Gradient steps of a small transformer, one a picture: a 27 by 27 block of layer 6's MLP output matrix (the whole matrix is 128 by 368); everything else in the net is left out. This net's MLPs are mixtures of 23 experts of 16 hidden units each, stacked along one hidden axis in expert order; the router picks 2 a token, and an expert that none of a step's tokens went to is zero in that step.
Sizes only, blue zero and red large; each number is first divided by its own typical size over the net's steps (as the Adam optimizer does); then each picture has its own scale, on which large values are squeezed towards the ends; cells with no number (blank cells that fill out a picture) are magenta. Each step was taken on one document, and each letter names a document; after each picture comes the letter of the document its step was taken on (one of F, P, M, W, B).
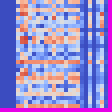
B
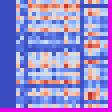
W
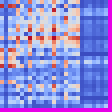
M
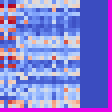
M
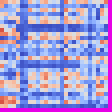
W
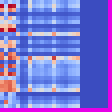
M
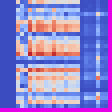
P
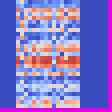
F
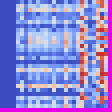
W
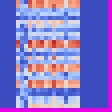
P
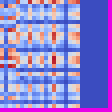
M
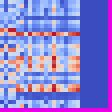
M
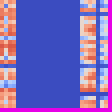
W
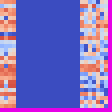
W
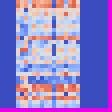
F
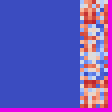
W
